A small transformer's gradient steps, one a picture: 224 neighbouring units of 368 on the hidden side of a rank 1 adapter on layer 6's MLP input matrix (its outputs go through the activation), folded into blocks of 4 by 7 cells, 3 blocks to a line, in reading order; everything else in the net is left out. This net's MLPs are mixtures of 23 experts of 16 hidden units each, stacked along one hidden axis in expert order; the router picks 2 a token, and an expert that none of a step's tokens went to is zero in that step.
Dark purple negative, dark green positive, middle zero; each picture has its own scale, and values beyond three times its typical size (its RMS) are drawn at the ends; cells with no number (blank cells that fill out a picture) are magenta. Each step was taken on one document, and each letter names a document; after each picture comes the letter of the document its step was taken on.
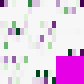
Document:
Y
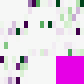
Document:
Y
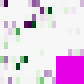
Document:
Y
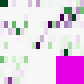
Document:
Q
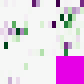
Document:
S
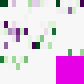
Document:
Q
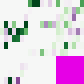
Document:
S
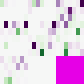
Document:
S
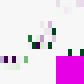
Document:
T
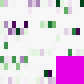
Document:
Y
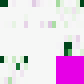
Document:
Q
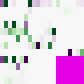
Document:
T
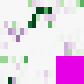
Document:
Y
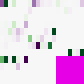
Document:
T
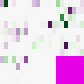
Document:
Q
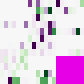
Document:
Y
